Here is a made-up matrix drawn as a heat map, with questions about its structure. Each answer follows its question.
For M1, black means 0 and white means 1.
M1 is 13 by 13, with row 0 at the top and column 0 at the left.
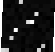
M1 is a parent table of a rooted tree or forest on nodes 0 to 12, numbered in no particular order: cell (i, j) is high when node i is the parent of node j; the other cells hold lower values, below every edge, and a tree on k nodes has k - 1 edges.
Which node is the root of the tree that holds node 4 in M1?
12
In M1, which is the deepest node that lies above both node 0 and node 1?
12
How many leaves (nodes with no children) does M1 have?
6
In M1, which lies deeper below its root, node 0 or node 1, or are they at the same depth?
the same depth
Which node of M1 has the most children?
12
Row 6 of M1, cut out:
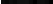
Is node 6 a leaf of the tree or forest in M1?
yes
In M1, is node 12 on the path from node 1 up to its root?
yes
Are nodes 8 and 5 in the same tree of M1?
yes
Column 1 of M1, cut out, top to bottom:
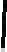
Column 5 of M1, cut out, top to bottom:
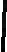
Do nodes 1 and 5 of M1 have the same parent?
no
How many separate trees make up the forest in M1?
3
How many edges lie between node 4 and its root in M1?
2
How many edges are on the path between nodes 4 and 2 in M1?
4
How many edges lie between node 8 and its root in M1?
3
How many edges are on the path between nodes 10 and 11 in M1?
1
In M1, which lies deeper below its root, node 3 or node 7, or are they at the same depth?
node 3
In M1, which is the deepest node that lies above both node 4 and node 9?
12
